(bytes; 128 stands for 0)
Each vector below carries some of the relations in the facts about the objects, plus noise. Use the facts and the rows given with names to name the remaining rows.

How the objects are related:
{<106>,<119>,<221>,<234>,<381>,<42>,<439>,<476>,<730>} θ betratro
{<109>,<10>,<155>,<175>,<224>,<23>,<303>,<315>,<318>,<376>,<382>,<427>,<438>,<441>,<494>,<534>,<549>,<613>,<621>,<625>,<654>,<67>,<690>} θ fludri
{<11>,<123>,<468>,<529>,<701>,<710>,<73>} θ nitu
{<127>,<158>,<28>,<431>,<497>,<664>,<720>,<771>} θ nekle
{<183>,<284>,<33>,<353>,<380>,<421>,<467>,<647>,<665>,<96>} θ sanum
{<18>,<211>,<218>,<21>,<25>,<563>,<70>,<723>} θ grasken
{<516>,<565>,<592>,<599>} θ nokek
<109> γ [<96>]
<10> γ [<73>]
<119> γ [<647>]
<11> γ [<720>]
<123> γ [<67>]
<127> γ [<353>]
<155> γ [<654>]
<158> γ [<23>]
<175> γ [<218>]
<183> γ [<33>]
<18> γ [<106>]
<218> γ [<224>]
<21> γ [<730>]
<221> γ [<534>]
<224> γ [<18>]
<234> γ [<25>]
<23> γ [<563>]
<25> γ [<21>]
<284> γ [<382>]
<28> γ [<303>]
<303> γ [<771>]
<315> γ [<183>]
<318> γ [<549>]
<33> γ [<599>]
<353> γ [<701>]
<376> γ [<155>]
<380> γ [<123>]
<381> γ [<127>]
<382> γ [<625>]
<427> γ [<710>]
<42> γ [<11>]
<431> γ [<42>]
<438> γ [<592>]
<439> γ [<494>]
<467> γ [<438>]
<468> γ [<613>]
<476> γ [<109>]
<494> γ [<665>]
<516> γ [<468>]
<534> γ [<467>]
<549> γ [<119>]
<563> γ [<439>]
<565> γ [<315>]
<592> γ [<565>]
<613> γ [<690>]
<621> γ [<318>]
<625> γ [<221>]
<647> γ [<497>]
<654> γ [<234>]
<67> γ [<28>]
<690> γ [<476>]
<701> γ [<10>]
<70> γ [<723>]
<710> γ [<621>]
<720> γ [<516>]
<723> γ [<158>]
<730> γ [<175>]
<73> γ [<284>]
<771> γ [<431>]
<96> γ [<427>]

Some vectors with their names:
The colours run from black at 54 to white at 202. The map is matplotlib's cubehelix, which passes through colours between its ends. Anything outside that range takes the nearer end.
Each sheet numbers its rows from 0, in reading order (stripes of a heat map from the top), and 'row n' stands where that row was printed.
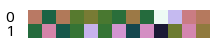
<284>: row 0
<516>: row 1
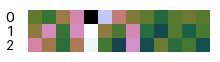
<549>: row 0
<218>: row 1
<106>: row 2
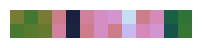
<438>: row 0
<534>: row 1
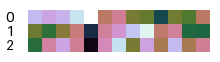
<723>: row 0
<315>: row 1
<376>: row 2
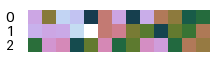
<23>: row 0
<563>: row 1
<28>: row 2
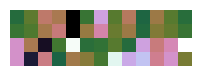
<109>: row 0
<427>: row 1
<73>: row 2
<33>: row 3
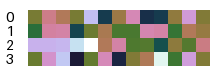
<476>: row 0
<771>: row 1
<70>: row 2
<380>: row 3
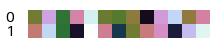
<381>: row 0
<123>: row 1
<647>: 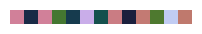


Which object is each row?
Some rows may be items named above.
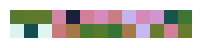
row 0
<534>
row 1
<665>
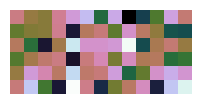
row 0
<119>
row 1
<175>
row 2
<599>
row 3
<441>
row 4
<234>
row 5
<123>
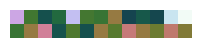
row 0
<710>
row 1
<720>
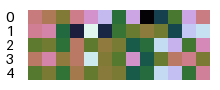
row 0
<119>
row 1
<11>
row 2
<127>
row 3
<730>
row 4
<127>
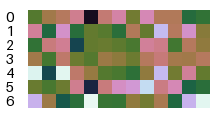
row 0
<441>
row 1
<421>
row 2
<431>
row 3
<664>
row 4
<665>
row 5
<438>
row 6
<529>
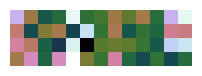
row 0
<529>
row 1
<497>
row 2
<468>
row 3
<18>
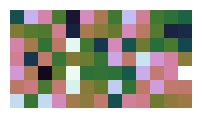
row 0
<303>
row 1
<224>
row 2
<106>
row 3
<467>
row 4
<701>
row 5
<221>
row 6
<158>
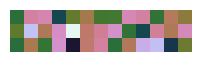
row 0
<771>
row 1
<25>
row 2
<10>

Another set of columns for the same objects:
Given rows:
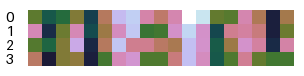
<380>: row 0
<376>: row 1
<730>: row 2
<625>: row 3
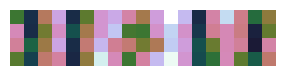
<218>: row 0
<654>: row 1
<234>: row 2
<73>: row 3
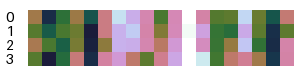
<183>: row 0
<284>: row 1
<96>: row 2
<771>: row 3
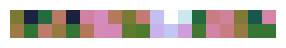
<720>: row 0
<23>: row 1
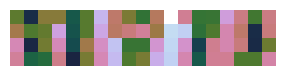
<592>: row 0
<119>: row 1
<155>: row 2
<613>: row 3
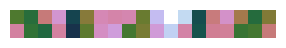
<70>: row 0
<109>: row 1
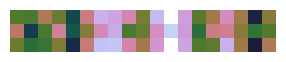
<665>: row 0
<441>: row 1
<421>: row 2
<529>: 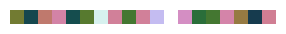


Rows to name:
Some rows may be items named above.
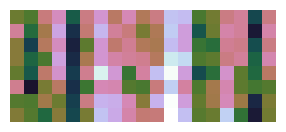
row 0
<439>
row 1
<234>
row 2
<221>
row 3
<42>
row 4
<701>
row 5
<438>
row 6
<665>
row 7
<647>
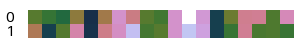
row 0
<516>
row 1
<10>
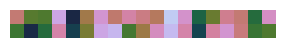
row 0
<476>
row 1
<224>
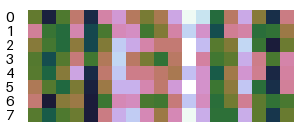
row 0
<664>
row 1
<427>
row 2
<647>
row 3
<599>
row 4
<730>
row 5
<96>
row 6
<534>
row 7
<284>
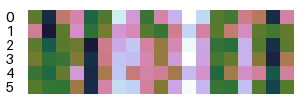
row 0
<123>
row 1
<315>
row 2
<284>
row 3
<421>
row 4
<106>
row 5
<353>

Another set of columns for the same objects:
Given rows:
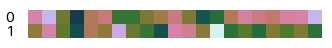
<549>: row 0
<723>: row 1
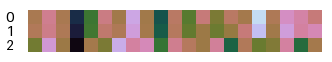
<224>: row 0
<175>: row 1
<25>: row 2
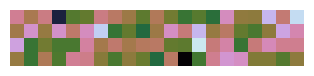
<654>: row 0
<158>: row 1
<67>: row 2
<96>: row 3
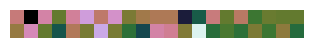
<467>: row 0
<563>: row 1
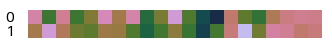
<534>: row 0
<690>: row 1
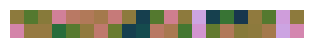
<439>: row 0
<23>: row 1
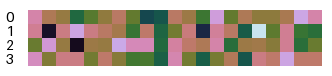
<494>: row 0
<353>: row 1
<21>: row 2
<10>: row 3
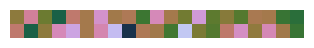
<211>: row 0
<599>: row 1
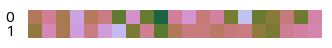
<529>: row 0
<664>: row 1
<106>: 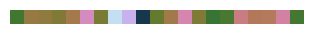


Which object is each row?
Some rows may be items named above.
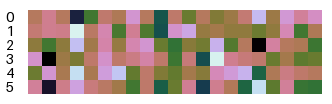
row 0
<175>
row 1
<73>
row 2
<42>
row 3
<380>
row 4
<720>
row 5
<353>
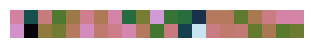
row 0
<438>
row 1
<380>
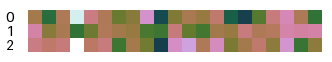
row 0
<381>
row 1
<441>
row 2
<701>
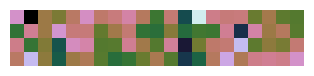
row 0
<380>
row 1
<476>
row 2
<647>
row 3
<427>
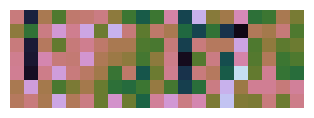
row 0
<665>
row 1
<221>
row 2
<421>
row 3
<284>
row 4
<353>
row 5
<109>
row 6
<529>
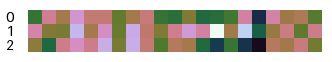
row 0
<476>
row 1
<123>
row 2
<221>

